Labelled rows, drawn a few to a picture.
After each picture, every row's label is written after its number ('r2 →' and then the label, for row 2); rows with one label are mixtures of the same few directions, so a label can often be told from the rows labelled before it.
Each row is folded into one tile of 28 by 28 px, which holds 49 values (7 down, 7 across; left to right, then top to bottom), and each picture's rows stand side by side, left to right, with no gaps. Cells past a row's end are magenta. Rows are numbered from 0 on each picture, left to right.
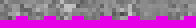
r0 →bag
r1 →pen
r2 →pen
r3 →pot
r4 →pen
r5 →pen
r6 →pot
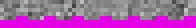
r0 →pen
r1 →pot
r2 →pot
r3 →pen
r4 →pen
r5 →pot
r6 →pen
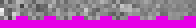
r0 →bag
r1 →pen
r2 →bag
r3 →bag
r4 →pen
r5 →pot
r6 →pot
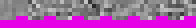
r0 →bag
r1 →pen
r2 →pot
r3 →pen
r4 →bag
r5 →bag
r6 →pot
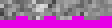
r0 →bag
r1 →pen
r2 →bag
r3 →pot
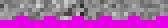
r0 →bag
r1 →pot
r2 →bag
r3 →bag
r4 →bag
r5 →pot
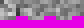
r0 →pen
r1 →bag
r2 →bag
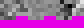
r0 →bag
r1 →bag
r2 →pen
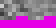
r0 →bag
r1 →pen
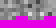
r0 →pot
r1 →bag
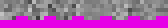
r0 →pot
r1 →bag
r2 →pot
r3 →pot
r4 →pen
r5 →pen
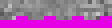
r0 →pot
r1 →bag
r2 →bag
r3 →pot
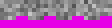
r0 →pen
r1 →pot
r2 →pot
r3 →pen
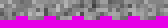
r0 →bag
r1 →pen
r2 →bag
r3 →pot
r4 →pot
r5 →pen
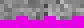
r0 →pen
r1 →pot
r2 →pen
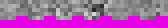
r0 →pen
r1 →pen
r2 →bag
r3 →pen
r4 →pot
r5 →pot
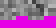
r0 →pot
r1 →pen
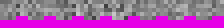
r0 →pot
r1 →pen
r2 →pot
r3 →bag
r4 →pot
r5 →pot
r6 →pen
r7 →pot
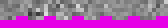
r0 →pen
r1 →pen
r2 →bag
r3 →bag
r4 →pot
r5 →pot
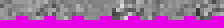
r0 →bag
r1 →bag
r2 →bag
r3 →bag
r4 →pot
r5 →bag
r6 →bag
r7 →bag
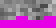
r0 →pen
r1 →pen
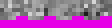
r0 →pot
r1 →pen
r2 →bag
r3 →bag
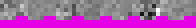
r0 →bag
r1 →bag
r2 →pen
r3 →pen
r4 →bag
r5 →pen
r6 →bag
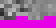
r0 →bag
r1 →bag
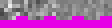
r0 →pot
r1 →bag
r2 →pen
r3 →bag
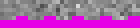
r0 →pot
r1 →pen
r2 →bag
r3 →pen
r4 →bag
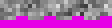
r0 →pen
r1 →bag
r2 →bag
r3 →bag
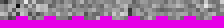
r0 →pot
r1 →pen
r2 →pot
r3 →pot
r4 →pen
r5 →pen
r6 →pot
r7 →pot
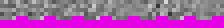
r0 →pot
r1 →pot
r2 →bag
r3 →pot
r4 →bag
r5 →pot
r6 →pot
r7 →bag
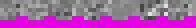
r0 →pot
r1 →pot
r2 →pen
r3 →pen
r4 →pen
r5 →bag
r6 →pot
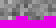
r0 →bag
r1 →bag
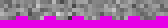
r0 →pot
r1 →pot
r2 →pot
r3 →bag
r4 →bag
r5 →bag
